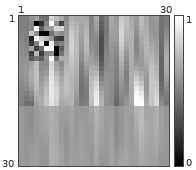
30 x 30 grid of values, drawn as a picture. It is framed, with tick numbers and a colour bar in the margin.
Slope: none. Grain: streaks running down. Average level on the scale: 60%. Roughest part: top left. Seam: horizontal, 60% of the way down, the bottom part calmer. Ninth with the lowest average: top left. Odd patch: rougher, in the top left.
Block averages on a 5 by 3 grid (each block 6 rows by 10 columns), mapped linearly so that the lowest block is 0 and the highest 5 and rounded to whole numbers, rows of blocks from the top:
0 2 3 / 2 2 3 / 5 3 5 / 3 3 4 / 3 3 3
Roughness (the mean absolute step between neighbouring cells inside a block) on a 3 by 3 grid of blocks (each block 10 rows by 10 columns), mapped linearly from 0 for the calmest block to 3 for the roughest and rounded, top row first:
311 / 111 / 000
